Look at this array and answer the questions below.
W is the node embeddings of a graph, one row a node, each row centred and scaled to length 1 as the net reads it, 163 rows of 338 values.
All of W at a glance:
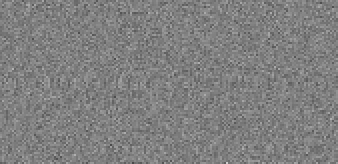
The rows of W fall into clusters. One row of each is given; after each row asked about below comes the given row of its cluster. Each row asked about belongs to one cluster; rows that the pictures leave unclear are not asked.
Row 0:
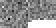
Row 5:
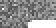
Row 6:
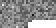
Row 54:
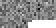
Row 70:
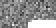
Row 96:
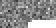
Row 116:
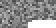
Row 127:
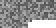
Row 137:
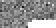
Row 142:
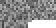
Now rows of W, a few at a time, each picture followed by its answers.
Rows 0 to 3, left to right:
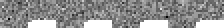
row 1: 142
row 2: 116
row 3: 70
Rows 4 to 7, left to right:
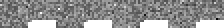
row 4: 5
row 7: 127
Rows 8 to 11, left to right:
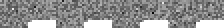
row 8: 5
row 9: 137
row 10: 5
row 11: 70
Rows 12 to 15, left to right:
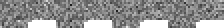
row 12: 142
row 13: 142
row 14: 142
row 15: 5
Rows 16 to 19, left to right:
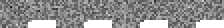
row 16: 116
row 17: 137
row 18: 6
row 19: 54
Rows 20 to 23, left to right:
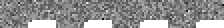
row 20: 127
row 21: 6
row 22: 116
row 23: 0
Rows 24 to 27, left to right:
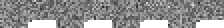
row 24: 127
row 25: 142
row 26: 142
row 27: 6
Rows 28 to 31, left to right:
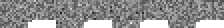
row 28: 54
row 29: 137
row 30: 142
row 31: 116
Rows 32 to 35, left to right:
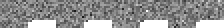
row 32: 54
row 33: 54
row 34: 6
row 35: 96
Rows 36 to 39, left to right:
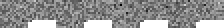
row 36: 54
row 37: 0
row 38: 6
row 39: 5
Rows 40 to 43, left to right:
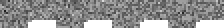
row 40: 142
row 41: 0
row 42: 127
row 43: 70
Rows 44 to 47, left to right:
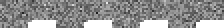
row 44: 142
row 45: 5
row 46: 0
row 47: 6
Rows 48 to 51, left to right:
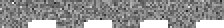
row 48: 127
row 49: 0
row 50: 142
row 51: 54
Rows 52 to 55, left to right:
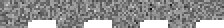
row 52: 96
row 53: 116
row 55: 6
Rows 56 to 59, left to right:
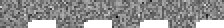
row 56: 137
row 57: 116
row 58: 96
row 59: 142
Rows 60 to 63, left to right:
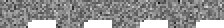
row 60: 137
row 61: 6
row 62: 54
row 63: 96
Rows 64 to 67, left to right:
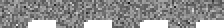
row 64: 70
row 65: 0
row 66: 5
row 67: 127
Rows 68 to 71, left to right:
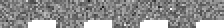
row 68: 142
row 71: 5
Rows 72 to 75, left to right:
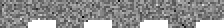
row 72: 137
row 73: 54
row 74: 137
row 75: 70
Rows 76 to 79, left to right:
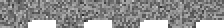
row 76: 0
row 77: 116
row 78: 70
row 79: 6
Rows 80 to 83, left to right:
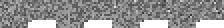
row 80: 70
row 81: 6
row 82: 127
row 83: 127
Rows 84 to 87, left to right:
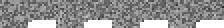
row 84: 70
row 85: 127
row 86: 127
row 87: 6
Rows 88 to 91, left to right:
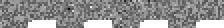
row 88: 70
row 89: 5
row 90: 116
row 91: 96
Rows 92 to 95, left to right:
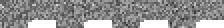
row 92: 142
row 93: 5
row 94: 70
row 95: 142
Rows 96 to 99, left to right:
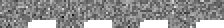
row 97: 142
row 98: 70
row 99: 127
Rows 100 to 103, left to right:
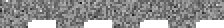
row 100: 137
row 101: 96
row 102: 70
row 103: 142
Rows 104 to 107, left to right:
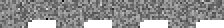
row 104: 6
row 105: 137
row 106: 137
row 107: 127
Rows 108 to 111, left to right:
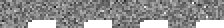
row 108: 6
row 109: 127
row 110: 116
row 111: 96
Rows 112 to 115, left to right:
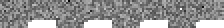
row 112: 142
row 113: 116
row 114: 96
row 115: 5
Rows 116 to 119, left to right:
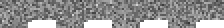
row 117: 0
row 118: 6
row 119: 127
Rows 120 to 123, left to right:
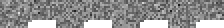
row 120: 96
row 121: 54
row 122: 6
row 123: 127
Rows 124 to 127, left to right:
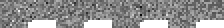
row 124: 54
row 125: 0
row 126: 5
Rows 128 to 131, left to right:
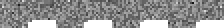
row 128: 127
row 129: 116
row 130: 142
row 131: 96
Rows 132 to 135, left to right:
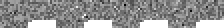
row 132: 70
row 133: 54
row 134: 0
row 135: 96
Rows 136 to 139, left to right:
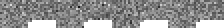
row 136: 127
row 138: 142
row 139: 127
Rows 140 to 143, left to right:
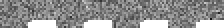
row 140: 5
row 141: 116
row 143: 127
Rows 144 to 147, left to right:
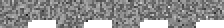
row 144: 96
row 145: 116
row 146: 137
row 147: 137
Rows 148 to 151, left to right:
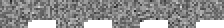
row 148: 96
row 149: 137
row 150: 116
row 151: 137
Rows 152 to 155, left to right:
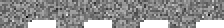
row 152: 54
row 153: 137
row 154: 6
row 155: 70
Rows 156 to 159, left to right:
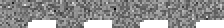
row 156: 6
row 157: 5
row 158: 5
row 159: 137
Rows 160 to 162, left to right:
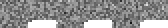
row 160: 116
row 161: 70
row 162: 142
